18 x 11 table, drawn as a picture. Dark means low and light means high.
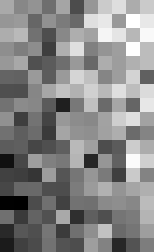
Ninth with the lowest average: bottom left. Ninth with the highest average: top right. Stripes: none. Odd rows or columns: none. Slope: up to the top right. Mirror symmetry: none.
